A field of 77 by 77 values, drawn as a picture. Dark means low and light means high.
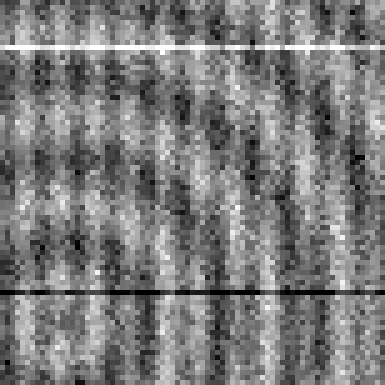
Slope: none. Odd lines: rows 10 and 59. Mirror symmetry: none. Histogram: bell-shaped. Rings: centred on the bottom left. Stripes: upright, repeating 11 times.
